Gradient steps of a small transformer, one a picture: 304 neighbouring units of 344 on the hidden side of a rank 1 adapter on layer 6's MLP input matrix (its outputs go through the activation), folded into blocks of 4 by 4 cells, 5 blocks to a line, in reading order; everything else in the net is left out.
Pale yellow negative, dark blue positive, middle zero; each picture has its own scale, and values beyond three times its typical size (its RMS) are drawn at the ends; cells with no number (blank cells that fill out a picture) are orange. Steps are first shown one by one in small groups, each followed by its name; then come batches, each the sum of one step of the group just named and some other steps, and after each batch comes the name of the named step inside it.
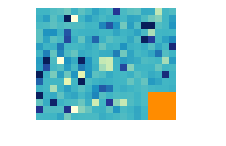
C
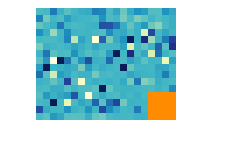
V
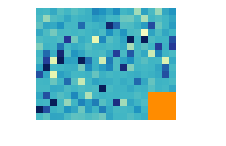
V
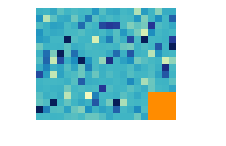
V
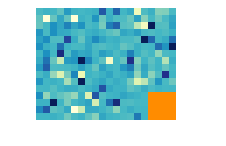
C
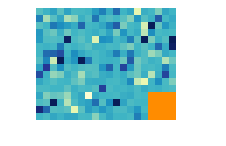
V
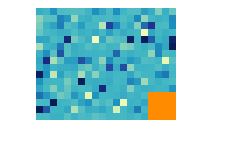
C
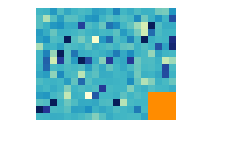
V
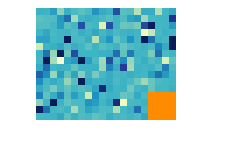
C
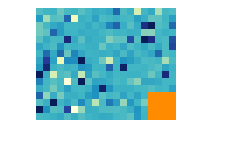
C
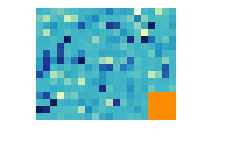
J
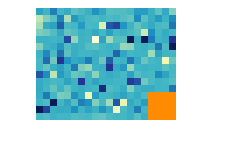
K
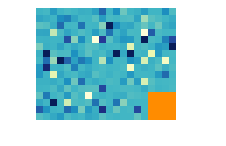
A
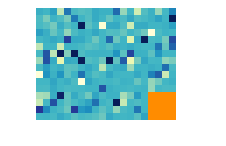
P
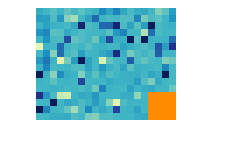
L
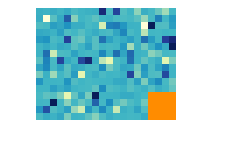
A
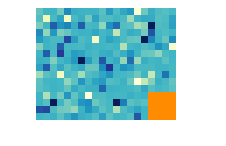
J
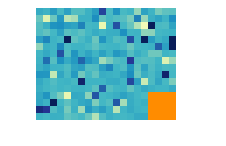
K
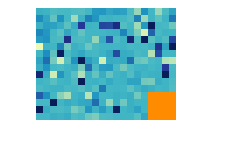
L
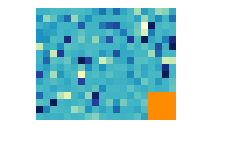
L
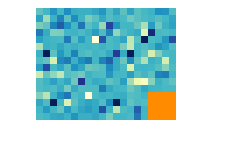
A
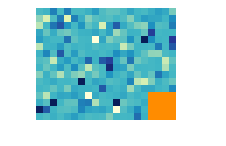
K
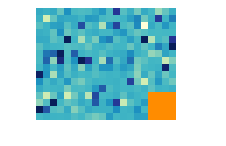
P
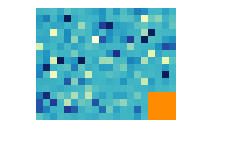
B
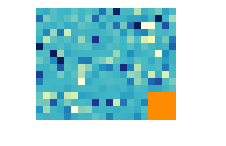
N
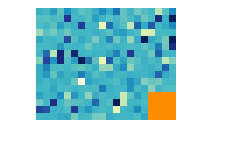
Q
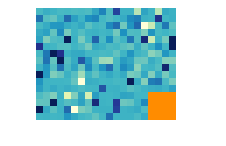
N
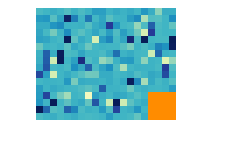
B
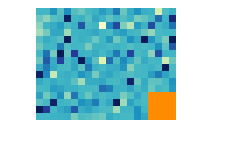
Q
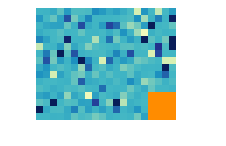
Q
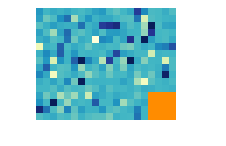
B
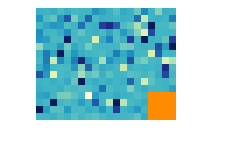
B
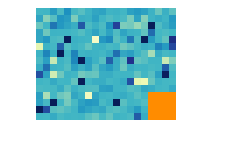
B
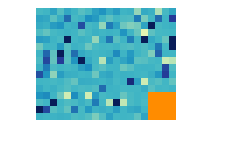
Q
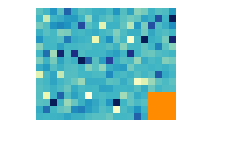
Q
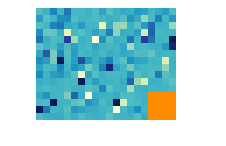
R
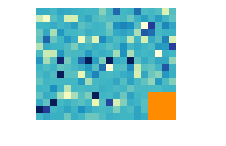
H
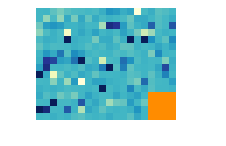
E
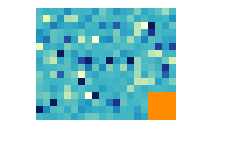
H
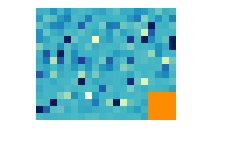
R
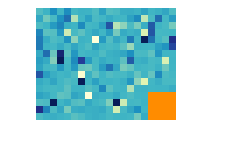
R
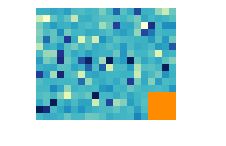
H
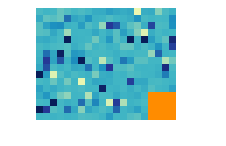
E
